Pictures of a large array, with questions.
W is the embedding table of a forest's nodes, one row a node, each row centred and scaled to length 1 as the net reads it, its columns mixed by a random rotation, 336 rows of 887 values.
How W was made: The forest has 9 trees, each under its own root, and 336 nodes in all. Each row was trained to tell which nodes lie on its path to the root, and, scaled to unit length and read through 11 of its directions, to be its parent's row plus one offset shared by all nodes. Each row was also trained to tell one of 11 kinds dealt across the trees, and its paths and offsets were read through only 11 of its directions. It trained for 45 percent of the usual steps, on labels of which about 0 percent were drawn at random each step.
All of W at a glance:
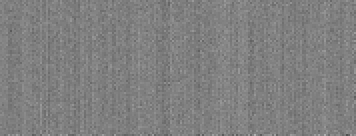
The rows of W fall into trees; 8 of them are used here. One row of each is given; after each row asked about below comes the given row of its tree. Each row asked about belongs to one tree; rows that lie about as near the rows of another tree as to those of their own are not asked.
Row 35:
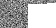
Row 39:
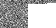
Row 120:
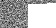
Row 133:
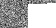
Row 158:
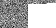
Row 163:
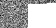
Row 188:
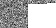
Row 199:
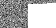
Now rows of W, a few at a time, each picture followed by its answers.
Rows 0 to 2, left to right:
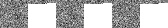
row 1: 39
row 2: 35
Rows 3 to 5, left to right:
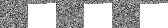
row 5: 35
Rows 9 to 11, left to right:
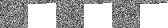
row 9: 120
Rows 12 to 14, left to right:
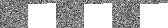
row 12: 133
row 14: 35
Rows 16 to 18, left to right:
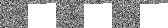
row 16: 35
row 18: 35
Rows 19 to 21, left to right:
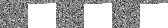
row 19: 188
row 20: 199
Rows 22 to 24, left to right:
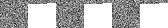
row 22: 39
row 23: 35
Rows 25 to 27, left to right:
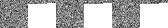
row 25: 133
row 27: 120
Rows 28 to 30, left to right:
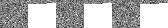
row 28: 188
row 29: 199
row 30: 120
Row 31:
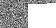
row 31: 35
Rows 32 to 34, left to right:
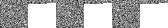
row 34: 35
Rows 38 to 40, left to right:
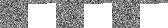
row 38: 35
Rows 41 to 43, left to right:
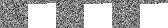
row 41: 158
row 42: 199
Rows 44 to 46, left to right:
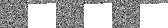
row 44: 133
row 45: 199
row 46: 120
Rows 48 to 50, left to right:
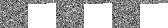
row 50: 35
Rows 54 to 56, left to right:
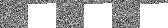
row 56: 39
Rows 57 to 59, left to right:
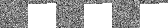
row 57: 133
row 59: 39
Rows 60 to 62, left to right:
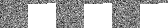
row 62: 39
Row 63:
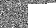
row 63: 199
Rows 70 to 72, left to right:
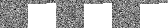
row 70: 39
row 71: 199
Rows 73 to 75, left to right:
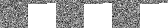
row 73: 120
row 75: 39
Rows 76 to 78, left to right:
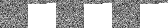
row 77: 199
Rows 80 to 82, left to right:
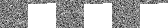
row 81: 133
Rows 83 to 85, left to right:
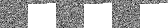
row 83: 133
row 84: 120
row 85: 35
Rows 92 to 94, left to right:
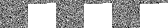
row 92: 120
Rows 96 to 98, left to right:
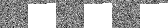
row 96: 188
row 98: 158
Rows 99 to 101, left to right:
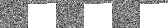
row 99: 188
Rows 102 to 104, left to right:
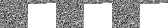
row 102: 133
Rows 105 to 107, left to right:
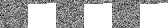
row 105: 120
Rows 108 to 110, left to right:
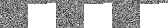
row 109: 158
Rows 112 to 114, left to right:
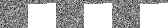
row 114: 199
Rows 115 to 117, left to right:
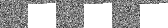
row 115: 133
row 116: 120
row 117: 35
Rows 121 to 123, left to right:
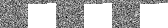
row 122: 35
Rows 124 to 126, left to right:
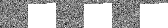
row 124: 158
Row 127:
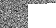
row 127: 133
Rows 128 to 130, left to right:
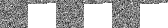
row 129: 133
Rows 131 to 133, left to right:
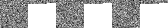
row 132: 163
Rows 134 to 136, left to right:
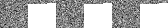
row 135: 39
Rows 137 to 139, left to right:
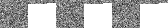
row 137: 35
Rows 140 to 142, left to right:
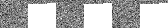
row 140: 163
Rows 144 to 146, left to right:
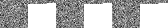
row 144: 120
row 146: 120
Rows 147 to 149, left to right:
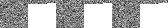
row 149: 199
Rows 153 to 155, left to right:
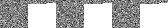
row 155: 133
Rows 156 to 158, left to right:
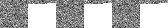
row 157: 199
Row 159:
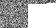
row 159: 120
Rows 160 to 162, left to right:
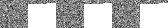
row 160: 35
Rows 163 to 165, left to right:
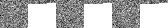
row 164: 39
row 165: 120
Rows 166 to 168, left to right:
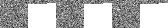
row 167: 39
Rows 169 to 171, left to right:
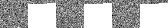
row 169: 188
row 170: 133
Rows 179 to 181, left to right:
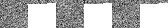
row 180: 163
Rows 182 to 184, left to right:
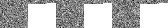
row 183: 133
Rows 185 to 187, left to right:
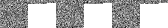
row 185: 35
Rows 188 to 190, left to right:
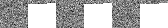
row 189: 35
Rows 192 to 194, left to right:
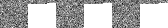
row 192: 199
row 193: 120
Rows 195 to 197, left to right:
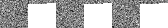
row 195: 35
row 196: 133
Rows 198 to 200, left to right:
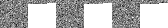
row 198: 158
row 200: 35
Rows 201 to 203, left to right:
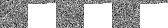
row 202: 35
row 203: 158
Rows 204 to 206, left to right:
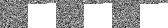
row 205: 133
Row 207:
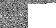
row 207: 199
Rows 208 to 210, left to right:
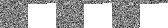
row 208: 163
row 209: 199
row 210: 120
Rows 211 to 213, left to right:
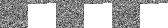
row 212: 133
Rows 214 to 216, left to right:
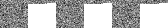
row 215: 120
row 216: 163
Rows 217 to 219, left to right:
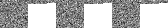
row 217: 163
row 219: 133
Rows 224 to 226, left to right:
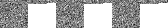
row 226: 199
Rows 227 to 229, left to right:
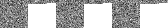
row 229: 158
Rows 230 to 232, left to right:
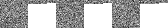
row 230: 133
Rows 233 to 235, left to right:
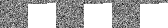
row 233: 158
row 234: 199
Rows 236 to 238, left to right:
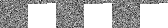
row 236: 133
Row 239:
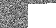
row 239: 39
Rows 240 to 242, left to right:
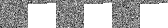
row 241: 199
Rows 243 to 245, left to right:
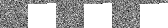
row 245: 163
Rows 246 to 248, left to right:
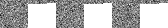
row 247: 163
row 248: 163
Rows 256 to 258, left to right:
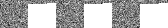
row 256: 39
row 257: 199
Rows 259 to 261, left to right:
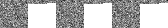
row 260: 199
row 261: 199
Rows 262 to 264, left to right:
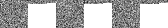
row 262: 39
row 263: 163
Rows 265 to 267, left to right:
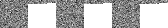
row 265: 133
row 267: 199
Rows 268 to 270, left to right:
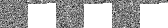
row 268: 133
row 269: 120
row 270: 199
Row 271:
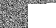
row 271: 199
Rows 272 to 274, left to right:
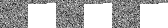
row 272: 163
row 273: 35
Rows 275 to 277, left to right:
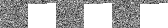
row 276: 35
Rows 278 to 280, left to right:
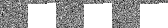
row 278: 199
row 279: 120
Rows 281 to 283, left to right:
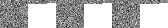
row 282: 35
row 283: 163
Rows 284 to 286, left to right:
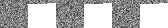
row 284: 199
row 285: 120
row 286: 133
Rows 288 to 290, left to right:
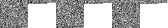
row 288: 163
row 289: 120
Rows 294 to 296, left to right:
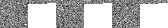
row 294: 199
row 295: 35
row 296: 188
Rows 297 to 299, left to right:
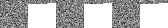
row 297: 39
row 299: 133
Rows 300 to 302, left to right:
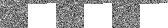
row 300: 39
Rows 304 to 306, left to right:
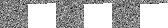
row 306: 188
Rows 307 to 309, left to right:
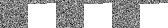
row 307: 35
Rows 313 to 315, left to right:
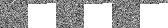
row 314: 35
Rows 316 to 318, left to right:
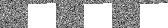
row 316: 39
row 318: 133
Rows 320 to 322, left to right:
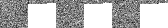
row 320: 35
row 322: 199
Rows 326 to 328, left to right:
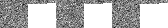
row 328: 199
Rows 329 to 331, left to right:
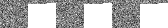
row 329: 120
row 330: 188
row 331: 35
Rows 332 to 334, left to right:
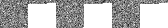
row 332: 199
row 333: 120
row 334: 158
